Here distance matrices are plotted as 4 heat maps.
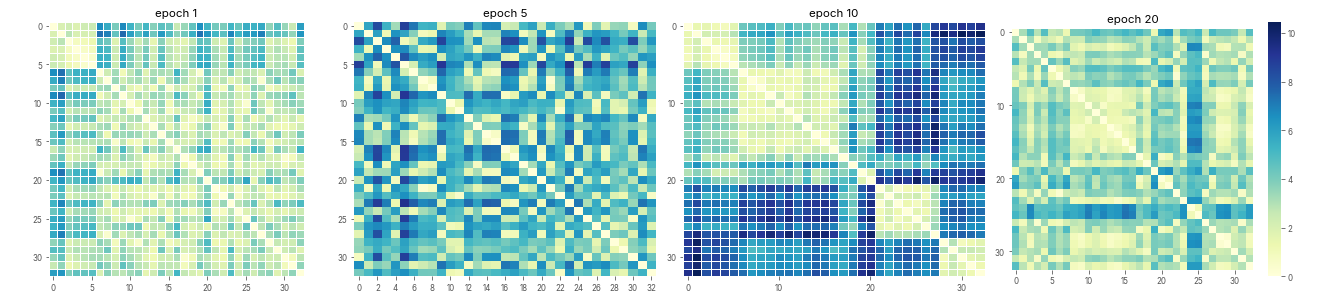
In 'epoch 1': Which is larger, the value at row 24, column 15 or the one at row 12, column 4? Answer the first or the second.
the second
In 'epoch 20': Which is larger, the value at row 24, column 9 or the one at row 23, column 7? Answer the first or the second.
the first
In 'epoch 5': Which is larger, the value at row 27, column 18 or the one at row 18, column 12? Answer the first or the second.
the first
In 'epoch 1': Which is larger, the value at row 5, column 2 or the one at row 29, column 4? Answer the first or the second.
the second
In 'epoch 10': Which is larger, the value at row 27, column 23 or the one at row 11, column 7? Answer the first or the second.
the first
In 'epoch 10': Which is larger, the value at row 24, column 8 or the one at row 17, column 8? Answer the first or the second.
the first
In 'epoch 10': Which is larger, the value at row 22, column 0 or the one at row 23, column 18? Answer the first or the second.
the first
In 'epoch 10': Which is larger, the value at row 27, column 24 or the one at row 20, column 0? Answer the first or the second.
the second
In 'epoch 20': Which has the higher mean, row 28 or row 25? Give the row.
25
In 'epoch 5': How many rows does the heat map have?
33
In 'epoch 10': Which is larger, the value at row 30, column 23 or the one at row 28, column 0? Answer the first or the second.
the second
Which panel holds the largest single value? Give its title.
epoch 10
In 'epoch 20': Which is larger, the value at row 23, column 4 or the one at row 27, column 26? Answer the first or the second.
the second
